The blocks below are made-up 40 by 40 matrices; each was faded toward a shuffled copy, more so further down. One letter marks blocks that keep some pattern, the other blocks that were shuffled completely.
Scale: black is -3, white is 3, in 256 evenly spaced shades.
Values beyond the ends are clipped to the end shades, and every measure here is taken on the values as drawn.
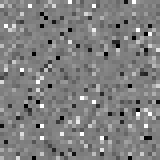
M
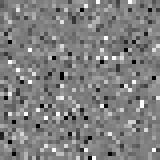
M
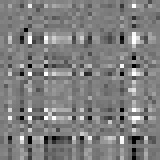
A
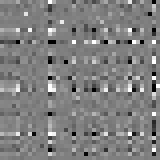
A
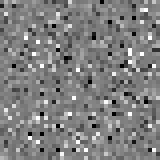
M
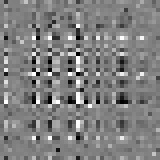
A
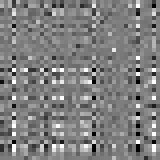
A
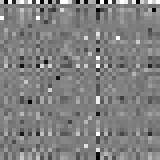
A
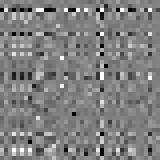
A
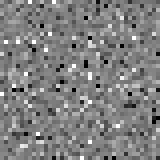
M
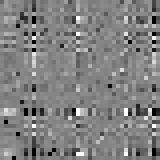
A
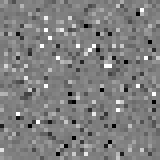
M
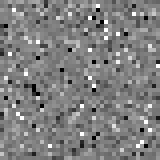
M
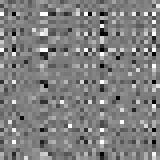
A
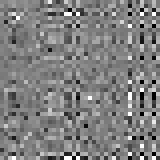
A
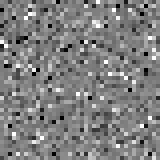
M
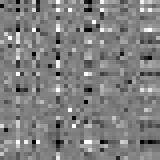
A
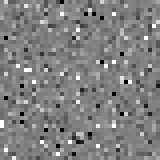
M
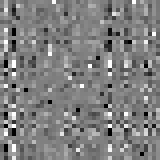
A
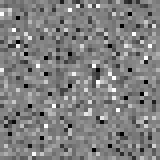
M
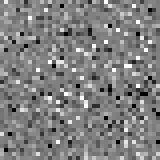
M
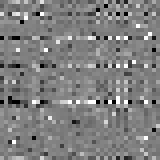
A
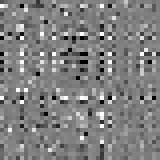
A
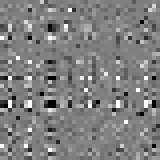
A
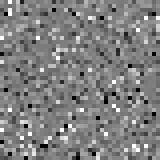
M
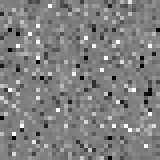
M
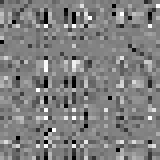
A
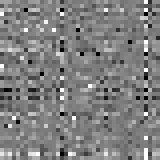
A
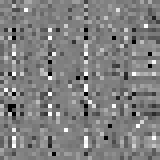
A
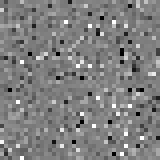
M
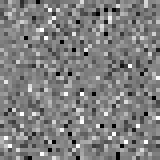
M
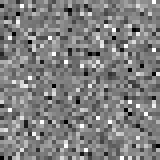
M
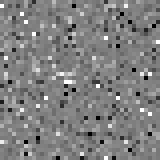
M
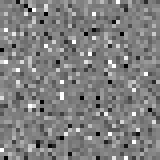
M
